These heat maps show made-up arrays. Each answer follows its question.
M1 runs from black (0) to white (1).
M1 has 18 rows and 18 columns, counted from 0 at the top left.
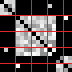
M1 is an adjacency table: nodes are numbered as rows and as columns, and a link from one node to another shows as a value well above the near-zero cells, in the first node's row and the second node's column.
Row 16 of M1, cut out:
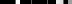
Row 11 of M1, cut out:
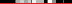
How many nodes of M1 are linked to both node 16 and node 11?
1
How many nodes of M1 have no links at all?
0
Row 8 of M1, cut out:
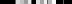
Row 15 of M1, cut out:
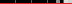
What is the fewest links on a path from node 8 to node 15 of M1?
3
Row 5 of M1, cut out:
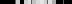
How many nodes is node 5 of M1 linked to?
9
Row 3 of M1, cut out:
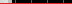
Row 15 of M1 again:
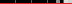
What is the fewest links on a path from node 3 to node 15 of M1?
5
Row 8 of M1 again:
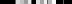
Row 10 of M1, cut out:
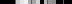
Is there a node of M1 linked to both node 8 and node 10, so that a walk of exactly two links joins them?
yes
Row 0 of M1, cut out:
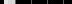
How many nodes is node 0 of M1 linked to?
3
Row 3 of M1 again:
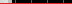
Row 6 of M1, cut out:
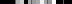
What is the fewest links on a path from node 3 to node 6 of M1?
3
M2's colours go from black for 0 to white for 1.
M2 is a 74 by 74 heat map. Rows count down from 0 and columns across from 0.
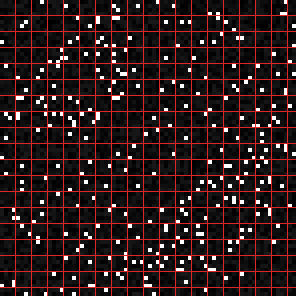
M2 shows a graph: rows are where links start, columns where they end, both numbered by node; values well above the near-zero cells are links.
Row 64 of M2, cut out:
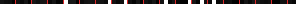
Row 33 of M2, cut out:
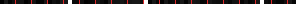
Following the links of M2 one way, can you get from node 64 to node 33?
yes
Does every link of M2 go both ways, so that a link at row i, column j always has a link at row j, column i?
yes
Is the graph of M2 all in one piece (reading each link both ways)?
yes
